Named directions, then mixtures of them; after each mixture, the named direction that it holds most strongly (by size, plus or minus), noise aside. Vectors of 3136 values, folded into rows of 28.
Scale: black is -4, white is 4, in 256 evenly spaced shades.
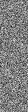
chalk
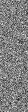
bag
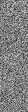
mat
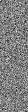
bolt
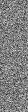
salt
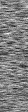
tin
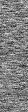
tin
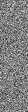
mat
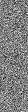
mat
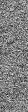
salt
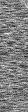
tin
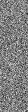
mat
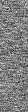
salt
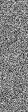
mat
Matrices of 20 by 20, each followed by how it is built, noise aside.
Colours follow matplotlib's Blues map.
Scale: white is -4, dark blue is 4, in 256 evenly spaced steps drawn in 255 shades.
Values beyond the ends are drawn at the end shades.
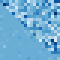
upper triangular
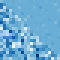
lower triangular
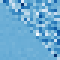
upper triangular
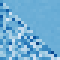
lower triangular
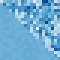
upper triangular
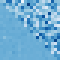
upper triangular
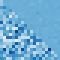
lower triangular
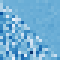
lower triangular
